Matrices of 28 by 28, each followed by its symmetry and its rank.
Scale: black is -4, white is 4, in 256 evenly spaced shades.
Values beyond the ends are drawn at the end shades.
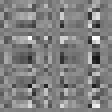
neither, rank two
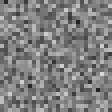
neither, full rank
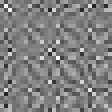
symmetric, rank three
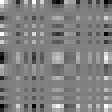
symmetric, rank one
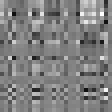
neither, rank two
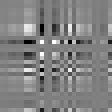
symmetric, rank one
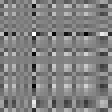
symmetric, rank one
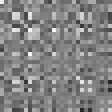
symmetric, rank three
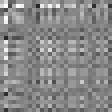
symmetric, rank three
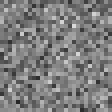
neither, full rank
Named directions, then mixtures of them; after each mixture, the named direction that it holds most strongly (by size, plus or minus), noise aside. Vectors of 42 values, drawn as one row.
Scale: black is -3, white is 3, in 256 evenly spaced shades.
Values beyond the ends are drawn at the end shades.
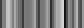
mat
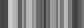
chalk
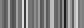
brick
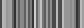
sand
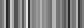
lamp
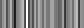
brick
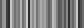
lamp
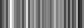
lamp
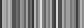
sand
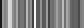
sand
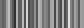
brick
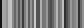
mat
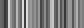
brick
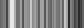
chalk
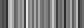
brick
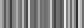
lamp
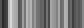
chalk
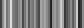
mat
